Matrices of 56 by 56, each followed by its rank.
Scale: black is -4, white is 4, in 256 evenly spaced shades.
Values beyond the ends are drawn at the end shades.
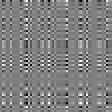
one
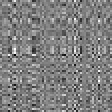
three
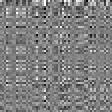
three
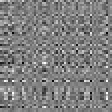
three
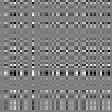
one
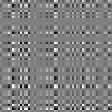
one
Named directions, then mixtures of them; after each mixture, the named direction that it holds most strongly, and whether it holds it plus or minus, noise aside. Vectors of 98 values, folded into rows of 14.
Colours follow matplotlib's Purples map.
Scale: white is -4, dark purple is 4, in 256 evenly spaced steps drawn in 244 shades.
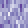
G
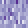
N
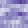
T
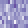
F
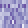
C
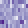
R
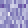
G, plus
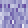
C, plus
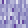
N, minus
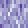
G, plus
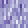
G, plus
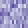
C, minus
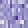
R, minus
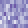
F, plus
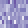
F, plus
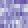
T, plus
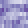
T, minus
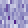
F, minus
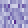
C, plus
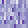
N, minus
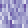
C, plus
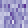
C, plus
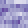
T, minus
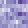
T, plus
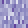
N, minus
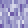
G, plus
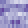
T, minus
